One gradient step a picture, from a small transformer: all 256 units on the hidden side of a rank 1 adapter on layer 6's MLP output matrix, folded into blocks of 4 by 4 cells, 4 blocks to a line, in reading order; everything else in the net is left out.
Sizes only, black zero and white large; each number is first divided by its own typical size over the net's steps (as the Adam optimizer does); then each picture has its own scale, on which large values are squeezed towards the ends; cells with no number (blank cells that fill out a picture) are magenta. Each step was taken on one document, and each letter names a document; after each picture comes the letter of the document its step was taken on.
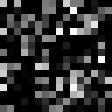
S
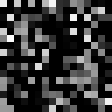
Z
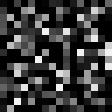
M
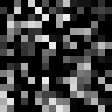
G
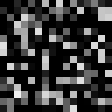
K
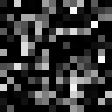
S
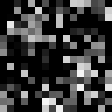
G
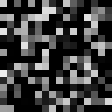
Z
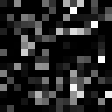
S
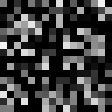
K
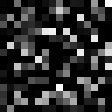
M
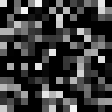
K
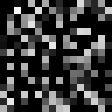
G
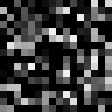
M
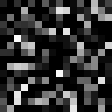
M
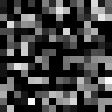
M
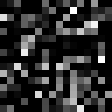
S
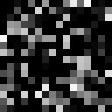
G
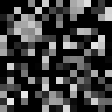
G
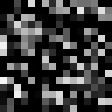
K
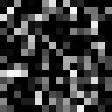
Z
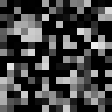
G
